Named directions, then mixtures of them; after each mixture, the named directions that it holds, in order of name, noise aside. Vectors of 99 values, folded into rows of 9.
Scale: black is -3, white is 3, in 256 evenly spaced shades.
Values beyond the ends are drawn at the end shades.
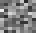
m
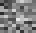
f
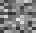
f, m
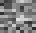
f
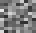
m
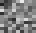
f, m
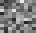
f, m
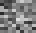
f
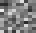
f, m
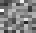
f, m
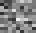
f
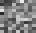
f, m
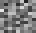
m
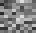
f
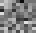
f, m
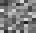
f, m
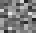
m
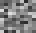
m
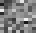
f, m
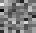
f, m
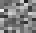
m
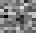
f, m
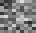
f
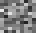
m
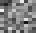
f, m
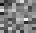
f, m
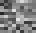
f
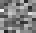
m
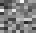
f, m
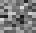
f, m
